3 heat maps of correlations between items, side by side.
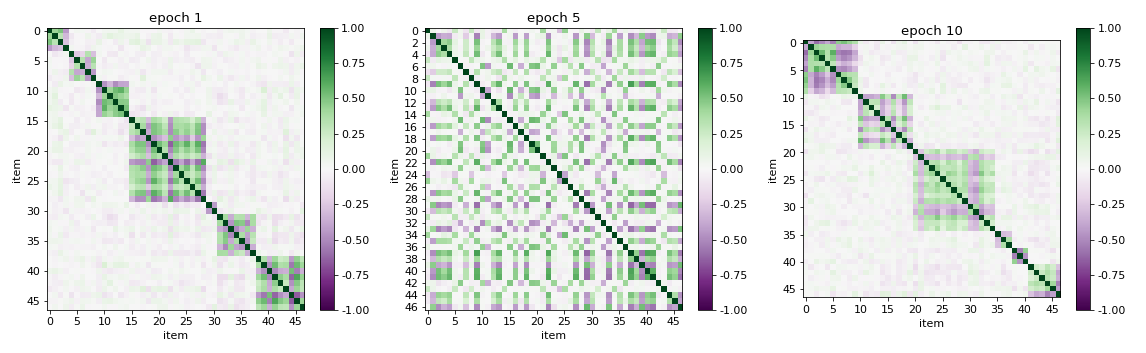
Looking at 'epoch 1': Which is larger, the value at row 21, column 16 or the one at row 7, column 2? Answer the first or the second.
the first
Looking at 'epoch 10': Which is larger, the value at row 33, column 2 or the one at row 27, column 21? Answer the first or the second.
the first
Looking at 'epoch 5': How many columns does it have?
47
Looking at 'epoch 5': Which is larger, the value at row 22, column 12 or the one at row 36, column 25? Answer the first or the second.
the first
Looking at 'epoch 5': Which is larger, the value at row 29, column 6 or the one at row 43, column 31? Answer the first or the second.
the second
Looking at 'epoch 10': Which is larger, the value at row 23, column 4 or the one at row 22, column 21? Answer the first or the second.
the first
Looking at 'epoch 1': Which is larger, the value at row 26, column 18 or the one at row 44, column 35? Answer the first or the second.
the second
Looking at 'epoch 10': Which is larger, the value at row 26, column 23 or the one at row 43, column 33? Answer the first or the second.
the first
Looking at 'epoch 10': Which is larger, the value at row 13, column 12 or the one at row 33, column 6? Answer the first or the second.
the first
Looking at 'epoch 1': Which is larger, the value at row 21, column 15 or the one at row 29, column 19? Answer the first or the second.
the first
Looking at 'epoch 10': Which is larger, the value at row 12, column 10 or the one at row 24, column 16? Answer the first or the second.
the second
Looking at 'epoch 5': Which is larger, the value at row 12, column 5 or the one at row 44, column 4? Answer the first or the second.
the second
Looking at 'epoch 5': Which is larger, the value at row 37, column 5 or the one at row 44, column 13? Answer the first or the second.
the second
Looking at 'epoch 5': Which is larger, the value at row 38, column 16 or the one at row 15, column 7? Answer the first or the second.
the first
